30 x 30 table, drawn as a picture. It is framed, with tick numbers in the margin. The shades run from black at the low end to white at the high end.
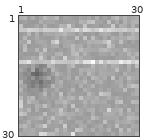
Odd lines: rows 4 and 12. Ninth with the lowest average: middle left. Dips: one, in the middle left.
